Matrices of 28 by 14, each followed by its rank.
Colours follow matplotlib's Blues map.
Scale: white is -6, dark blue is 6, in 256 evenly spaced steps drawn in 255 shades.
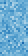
full rank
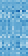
three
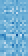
three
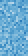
full rank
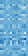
three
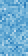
full rank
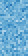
full rank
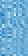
three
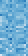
three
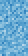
full rank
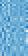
three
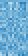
three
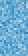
full rank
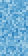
full rank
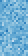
full rank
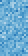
full rank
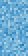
full rank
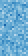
full rank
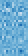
three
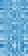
three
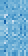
three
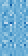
three
